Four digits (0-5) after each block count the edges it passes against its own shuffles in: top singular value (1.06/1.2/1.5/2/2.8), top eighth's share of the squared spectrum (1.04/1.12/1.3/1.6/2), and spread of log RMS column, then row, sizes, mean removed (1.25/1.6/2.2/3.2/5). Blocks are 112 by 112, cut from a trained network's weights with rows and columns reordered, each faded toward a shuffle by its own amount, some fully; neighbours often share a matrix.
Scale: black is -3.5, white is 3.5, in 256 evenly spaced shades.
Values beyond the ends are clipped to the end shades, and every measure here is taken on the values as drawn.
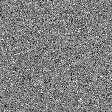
0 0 0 0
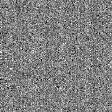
2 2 1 2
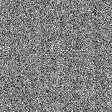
1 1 0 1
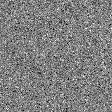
0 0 0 0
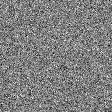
0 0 0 0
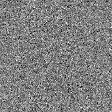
2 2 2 0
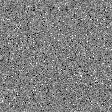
2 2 0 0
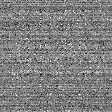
4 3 2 2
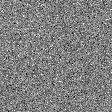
0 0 0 0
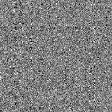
3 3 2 2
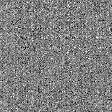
2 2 0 2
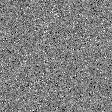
0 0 0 0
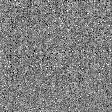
2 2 0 2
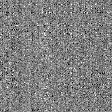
3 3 1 3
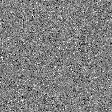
2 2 0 0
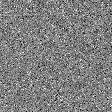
1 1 0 0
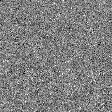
1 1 0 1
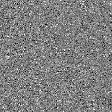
3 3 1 2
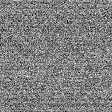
2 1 0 0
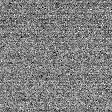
3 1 0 0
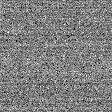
2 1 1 0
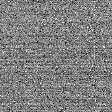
3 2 1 0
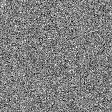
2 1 0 0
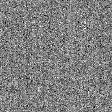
2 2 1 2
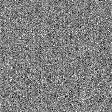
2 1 0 1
